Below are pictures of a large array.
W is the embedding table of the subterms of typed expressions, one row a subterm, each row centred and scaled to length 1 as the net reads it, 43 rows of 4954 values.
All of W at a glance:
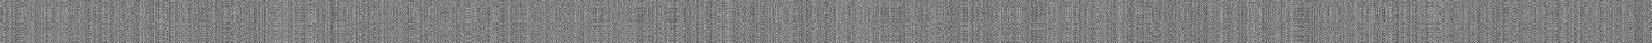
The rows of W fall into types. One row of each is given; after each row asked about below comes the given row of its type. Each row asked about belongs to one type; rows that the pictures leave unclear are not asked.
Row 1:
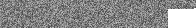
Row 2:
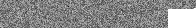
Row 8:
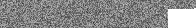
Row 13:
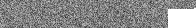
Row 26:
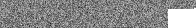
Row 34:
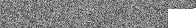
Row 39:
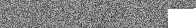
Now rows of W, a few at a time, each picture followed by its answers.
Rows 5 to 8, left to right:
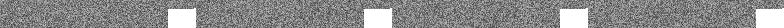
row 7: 39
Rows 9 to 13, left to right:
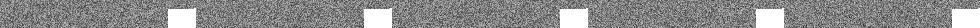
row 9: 26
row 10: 39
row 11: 8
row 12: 13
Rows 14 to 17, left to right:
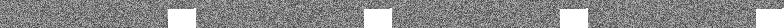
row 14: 39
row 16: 8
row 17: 2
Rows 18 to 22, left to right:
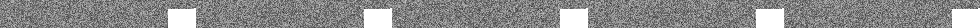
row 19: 8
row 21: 8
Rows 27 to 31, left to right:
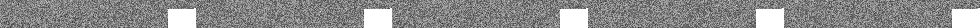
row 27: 1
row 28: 1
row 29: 1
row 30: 39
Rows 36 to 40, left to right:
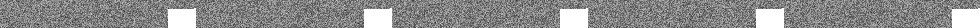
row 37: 39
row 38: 1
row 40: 8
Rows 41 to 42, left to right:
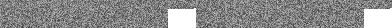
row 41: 1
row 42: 2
